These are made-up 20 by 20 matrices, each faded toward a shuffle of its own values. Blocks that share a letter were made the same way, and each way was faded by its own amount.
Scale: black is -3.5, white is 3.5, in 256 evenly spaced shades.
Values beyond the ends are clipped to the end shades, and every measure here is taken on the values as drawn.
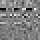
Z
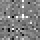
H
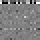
Z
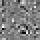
H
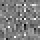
H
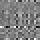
Z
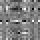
Z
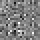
H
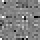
H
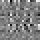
Z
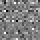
H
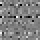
H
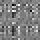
Z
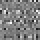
Z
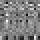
Z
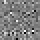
H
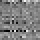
Z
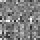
H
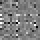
H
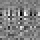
Z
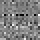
Z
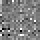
H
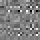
Z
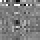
Z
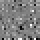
H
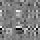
Z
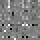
H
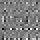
Z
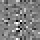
H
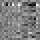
Z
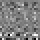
Z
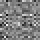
Z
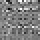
Z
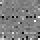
H
